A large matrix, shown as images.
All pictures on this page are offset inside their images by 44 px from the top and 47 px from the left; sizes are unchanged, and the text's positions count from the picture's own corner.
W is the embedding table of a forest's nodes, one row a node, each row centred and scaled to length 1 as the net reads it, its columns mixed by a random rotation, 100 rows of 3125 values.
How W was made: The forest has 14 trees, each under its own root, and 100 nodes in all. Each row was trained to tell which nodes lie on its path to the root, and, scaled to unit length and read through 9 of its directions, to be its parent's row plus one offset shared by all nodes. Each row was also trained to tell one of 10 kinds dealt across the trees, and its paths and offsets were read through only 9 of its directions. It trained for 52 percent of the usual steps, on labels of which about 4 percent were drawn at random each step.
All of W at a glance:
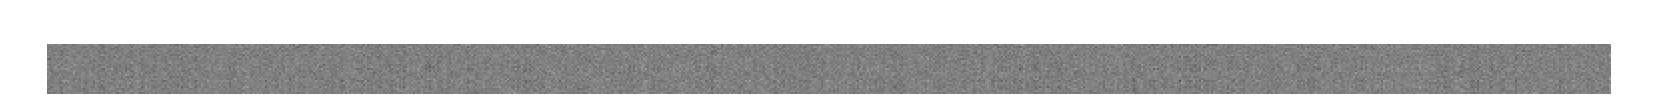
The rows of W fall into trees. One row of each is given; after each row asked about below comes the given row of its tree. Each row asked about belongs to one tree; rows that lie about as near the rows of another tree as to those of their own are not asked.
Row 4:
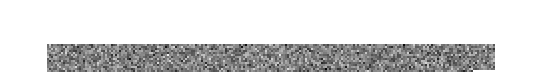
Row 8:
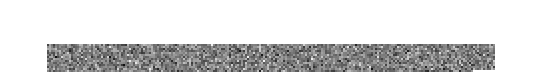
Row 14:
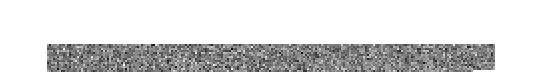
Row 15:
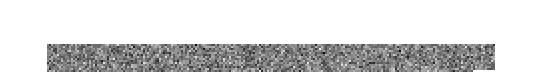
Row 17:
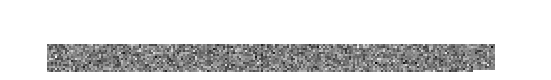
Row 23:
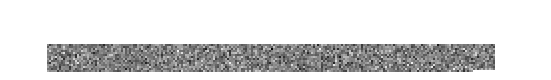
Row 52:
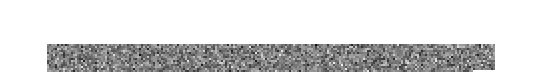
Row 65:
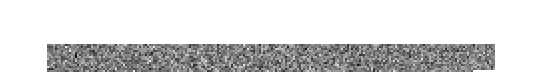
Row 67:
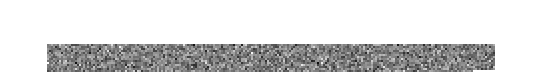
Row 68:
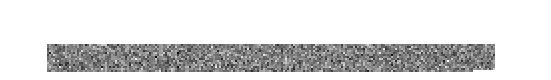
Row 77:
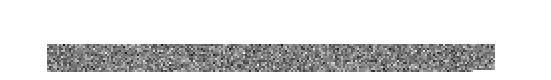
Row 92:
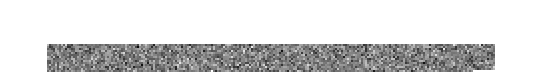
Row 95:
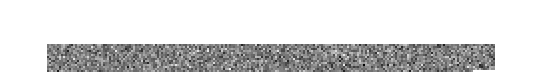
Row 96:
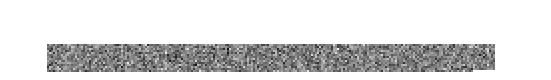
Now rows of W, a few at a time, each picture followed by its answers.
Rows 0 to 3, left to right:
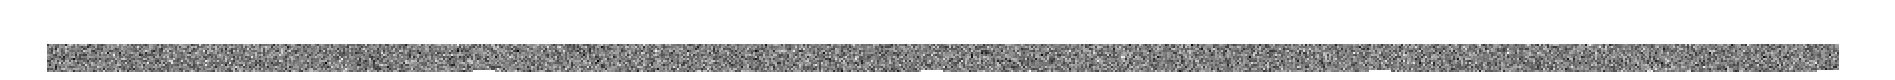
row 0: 52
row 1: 8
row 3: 96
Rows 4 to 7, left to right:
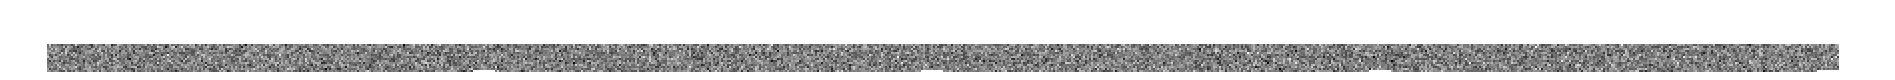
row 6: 77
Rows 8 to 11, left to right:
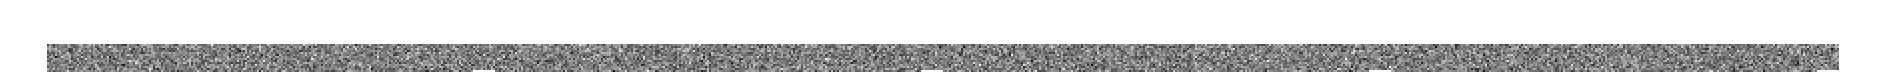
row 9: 17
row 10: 67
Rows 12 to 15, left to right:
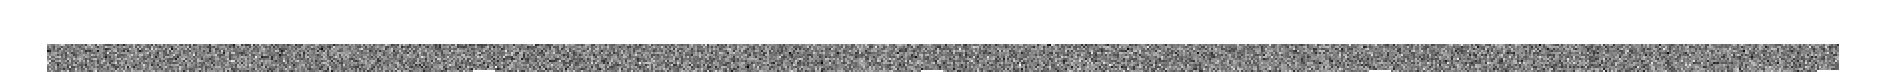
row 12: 95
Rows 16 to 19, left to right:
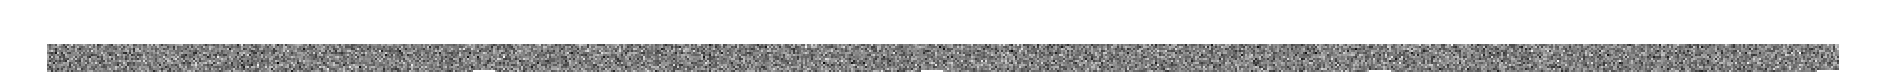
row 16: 77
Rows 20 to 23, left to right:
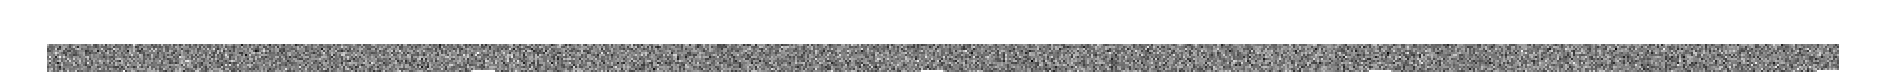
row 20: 95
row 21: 95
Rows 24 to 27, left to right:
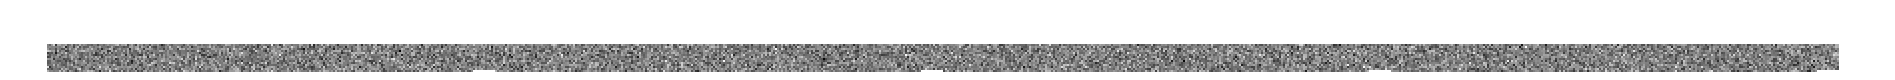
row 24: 77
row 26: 95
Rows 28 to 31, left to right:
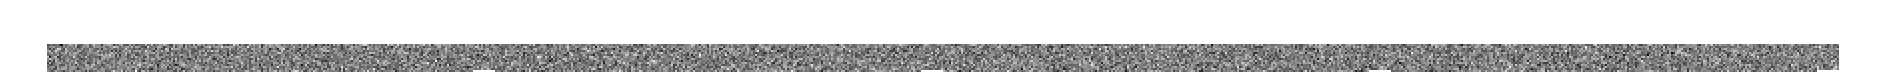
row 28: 4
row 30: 4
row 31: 95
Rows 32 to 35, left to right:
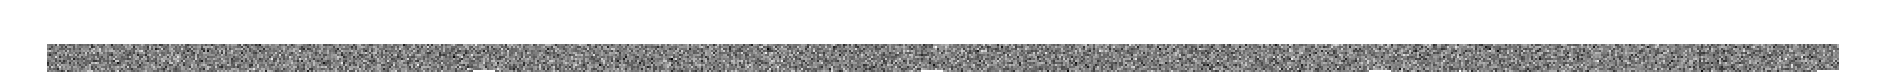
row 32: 77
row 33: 96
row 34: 52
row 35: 4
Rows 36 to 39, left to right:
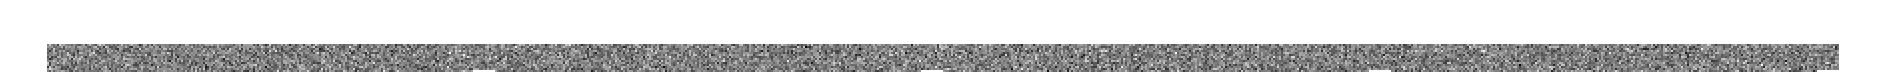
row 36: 96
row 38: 8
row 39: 77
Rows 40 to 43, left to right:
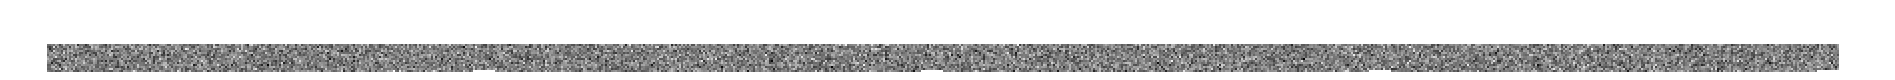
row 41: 4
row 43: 65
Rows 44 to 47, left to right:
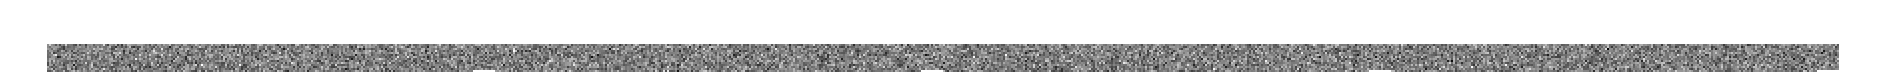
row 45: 52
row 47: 77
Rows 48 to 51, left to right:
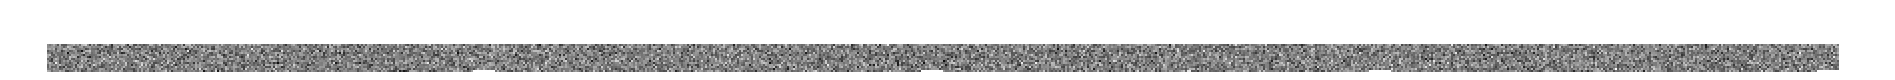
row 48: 52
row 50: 52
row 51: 52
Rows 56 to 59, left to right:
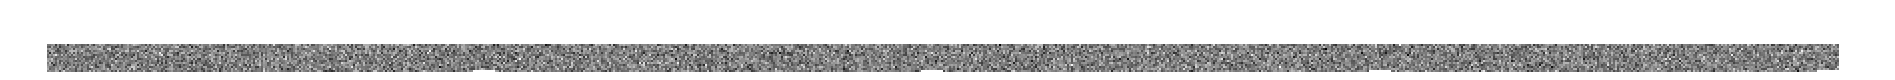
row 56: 68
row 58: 67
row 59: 67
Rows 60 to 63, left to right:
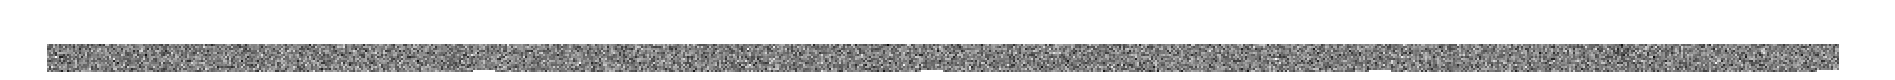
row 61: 96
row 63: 95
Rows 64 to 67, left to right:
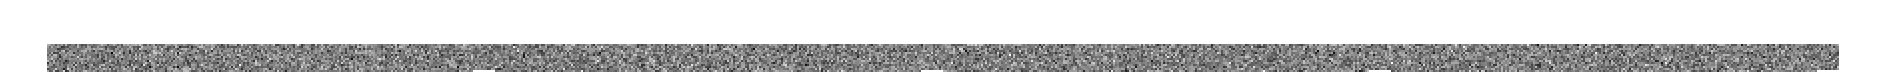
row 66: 52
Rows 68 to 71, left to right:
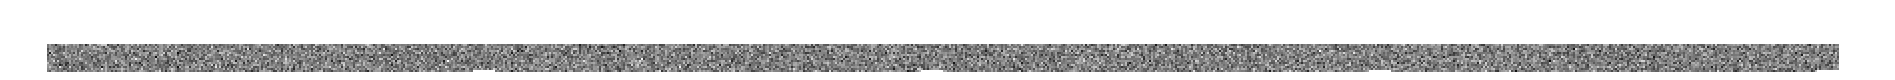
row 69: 4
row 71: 8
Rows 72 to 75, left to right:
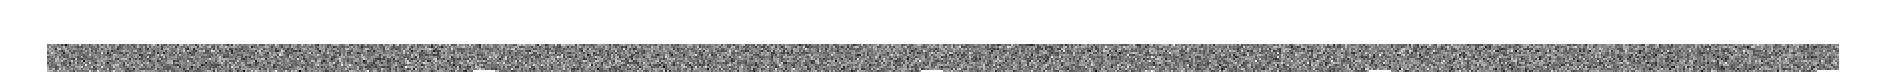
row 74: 4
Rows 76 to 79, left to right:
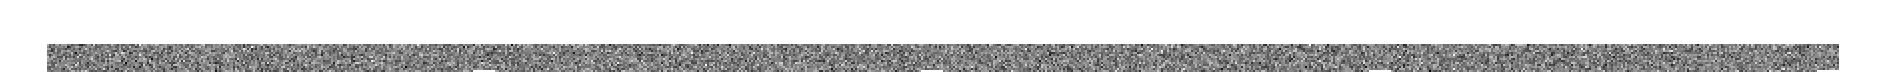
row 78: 4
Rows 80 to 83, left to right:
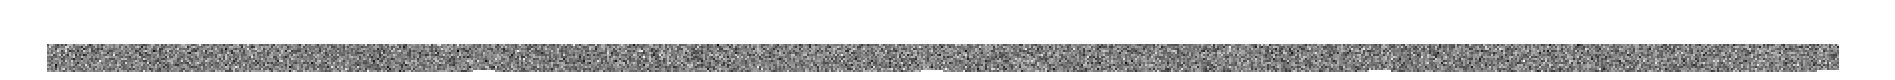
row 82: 8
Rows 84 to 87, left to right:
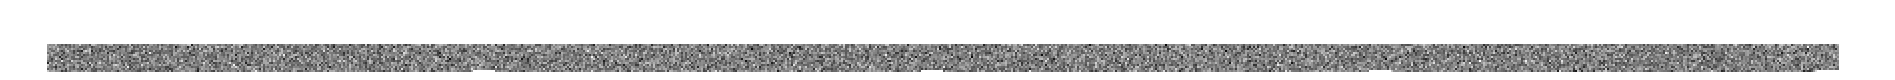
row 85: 77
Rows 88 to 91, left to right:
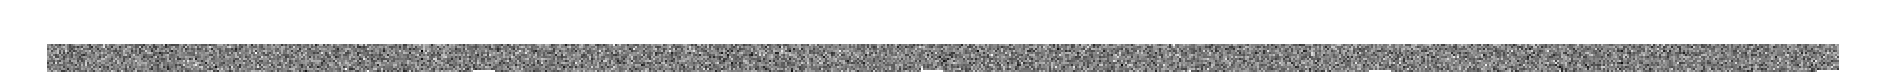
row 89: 95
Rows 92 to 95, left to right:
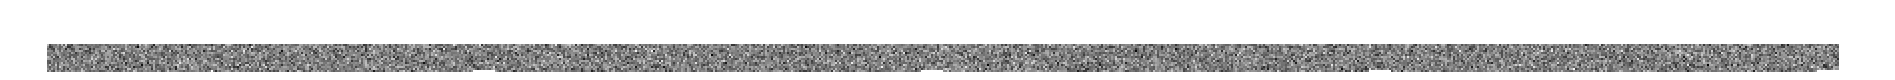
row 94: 8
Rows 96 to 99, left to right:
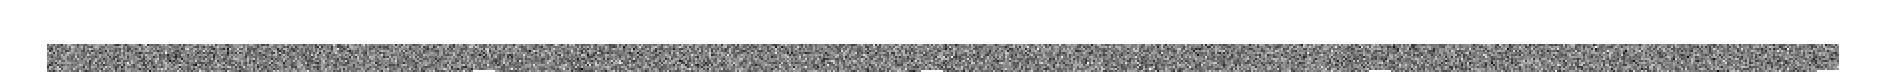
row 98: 15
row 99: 92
